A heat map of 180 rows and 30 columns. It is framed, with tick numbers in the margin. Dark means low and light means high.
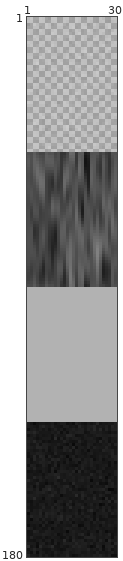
It is made of 4 by 1 panels. Panel 1,1: high, checkered. Panel 2,1: low, streaked downward. Panel 3,1: high, flat. Panel 4,1: very low, fine-grained, faint in contrast.
